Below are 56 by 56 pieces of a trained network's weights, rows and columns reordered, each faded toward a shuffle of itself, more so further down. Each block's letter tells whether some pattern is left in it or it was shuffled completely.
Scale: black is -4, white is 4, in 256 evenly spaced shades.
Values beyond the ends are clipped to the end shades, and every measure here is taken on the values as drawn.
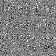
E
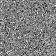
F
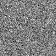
E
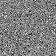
F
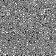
E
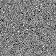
F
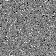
F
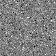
F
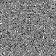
E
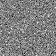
F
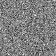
F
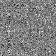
E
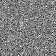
E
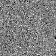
E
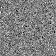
F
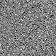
F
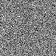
E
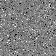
F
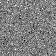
F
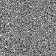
E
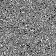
F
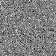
F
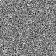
E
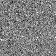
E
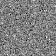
E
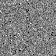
E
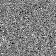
F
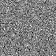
E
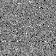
E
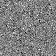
F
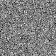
F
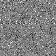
E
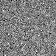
F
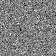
F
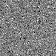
E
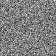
F
